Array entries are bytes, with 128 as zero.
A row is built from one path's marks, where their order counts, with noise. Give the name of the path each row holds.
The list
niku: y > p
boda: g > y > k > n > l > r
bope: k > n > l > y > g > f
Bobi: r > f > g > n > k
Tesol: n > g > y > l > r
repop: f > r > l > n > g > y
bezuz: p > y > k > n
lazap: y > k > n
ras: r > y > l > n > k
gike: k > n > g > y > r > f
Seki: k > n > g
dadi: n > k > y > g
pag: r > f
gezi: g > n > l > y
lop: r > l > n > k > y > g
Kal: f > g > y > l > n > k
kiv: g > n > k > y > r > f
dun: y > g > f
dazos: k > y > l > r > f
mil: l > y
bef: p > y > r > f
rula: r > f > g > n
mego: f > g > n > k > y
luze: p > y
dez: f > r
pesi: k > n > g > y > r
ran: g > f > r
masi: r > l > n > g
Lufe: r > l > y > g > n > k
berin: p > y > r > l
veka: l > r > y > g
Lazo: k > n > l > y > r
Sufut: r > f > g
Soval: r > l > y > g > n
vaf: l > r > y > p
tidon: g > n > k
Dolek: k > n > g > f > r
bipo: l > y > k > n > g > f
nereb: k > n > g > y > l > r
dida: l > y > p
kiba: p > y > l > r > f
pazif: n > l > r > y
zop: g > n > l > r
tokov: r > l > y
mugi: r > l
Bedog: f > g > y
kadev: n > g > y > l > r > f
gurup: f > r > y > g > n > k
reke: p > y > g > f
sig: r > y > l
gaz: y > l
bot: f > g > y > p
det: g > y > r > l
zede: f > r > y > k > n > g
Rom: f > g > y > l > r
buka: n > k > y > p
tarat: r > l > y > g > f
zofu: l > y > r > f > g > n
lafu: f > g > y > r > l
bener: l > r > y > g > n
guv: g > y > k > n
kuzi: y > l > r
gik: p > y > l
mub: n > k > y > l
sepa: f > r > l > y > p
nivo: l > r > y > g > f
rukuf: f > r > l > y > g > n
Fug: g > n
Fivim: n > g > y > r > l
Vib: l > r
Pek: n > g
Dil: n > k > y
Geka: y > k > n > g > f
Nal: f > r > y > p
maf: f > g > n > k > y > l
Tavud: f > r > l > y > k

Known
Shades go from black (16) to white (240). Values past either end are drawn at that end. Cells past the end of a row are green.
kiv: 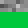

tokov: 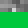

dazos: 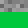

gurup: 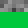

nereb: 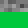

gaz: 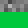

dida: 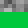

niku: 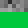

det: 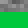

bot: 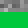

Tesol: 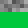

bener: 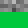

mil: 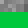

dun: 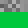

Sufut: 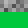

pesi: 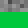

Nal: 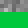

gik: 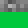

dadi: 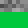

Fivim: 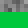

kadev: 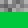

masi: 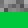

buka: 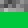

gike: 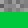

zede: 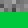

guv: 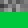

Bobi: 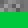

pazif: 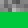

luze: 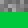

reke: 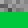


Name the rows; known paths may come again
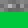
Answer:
maf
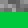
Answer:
sig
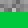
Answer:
tarat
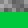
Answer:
mugi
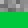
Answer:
bef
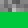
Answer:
pazif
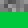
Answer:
mub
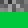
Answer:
lazap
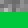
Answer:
Nal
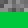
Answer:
Kal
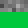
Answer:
tidon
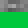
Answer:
berin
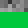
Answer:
niku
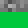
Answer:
gik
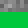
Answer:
mego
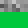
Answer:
bipo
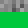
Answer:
Vib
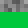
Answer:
Fivim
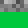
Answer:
rula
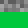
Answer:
kuzi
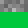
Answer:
Dil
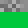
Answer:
dun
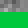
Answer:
sepa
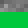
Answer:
Lufe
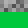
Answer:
Sufut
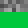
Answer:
guv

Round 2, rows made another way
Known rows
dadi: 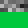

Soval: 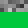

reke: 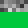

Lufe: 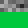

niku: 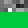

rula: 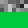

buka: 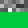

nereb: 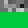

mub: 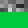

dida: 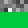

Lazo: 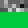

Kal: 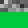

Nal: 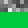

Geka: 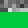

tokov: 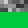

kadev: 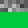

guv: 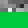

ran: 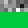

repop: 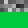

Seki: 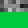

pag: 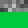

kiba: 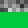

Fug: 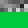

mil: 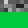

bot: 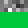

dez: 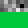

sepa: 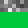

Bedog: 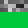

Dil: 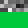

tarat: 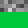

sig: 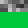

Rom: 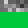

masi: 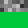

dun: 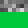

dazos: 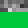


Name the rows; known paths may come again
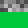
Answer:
kiba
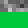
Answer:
lafu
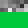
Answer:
bezuz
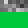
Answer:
Rom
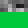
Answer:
gaz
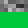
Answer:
maf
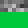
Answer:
gike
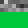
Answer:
gurup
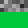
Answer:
ras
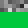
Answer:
bener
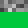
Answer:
tarat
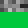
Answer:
Seki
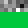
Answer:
ran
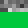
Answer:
Geka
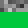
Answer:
rukuf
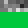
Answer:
boda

